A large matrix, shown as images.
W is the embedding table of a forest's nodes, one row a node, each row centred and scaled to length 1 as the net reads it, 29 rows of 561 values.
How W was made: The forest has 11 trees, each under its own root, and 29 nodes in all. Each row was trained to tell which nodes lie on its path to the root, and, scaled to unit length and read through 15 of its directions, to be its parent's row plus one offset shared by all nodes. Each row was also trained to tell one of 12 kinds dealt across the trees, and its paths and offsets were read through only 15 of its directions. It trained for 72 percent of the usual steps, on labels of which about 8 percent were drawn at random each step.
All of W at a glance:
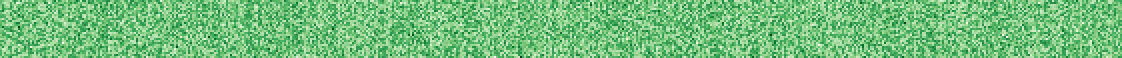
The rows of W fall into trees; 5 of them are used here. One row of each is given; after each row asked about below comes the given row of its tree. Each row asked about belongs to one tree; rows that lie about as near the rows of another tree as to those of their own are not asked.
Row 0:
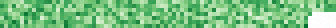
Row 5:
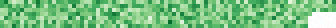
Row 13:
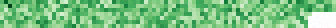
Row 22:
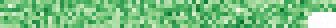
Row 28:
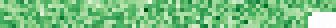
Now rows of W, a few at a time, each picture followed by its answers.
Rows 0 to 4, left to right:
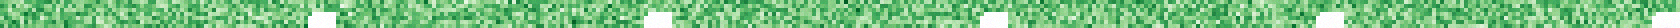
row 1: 28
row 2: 22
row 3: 22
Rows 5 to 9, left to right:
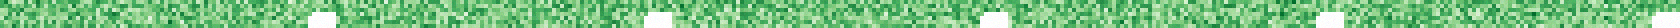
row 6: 0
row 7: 22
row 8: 5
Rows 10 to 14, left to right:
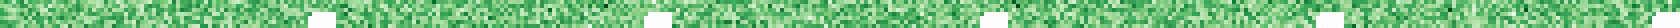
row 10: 28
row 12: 22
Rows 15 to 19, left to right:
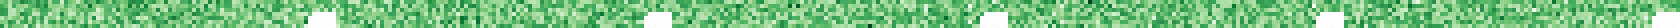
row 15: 0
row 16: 5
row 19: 0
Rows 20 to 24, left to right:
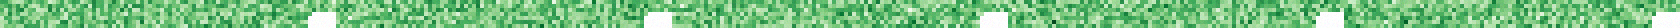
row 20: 5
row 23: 28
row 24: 28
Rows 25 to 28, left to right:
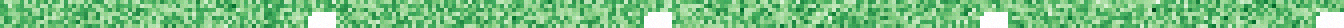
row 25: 0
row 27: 0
